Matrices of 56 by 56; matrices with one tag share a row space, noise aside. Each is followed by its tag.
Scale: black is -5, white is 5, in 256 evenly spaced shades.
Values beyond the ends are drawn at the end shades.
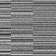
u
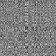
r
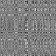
r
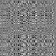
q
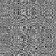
q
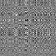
r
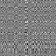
r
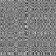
r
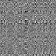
r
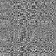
q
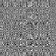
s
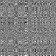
r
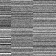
u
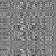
q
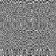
s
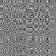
s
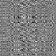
q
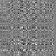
q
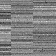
u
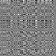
q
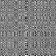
r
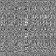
r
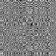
s
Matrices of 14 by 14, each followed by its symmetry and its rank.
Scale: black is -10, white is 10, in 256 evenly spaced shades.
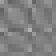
symmetric, rank two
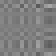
neither, rank one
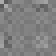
symmetric, rank two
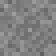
symmetric, full rank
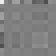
symmetric, rank one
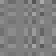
neither, rank one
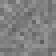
symmetric, full rank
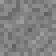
symmetric, full rank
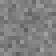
neither, full rank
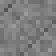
symmetric, full rank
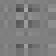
neither, rank one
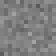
neither, full rank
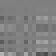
neither, rank one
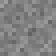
symmetric, full rank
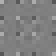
symmetric, rank two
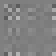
symmetric, rank two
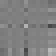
symmetric, rank one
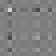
symmetric, rank one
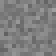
neither, full rank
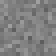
neither, full rank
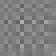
symmetric, rank two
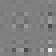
symmetric, rank one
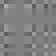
symmetric, rank one
